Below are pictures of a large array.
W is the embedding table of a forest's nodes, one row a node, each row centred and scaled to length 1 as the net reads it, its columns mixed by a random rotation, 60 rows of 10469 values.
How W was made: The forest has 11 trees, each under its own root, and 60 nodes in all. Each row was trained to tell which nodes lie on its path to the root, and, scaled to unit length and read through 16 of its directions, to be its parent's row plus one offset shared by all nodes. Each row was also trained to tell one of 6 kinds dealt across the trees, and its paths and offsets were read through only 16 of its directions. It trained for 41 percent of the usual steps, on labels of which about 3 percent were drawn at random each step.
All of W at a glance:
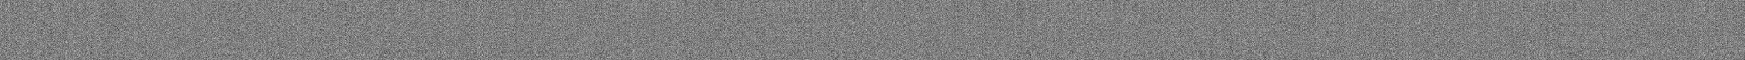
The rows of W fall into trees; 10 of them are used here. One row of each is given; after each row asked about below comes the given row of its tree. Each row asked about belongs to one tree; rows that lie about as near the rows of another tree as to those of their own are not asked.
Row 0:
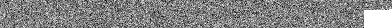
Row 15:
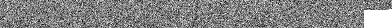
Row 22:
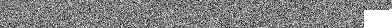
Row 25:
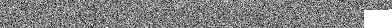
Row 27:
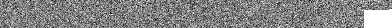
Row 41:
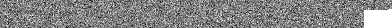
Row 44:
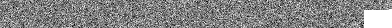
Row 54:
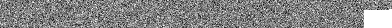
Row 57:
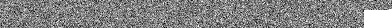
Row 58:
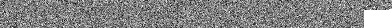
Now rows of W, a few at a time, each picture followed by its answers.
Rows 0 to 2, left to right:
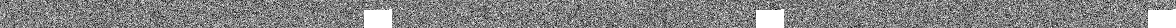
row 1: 25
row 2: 57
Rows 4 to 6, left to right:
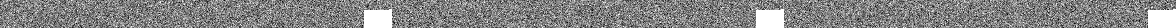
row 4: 44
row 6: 25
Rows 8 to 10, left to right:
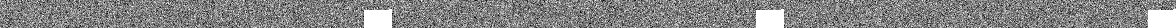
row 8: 41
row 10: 54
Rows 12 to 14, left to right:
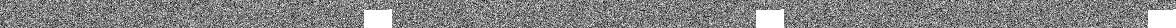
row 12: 27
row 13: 41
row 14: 44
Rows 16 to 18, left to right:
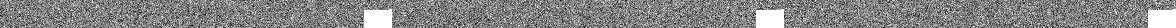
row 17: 15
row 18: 57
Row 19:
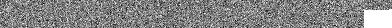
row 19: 27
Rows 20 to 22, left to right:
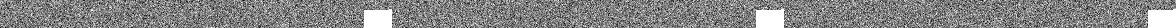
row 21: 58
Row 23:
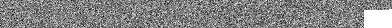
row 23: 22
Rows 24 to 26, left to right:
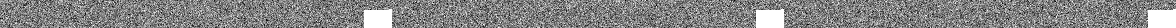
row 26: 54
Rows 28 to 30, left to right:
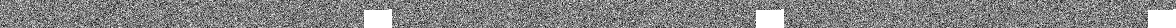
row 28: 27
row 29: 54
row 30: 54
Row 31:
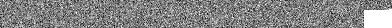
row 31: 22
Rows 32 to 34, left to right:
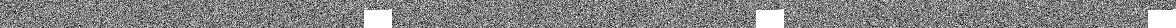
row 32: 57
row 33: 54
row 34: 25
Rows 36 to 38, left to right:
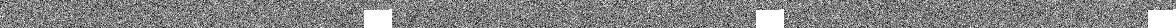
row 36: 0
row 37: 15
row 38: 58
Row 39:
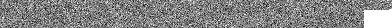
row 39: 54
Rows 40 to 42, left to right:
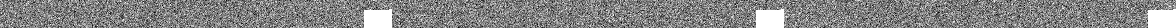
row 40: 58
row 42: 0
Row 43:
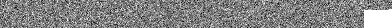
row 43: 27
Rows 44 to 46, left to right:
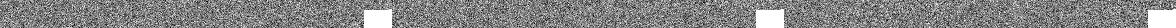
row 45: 27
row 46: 25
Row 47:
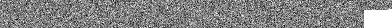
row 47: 41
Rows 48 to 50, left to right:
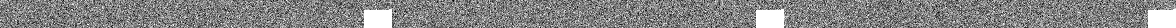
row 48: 54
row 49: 22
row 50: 0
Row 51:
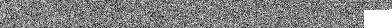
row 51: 0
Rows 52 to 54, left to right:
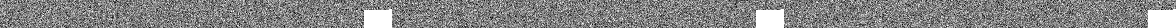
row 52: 41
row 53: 41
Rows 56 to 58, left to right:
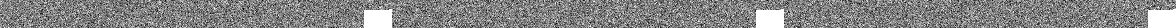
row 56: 44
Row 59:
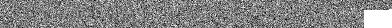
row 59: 25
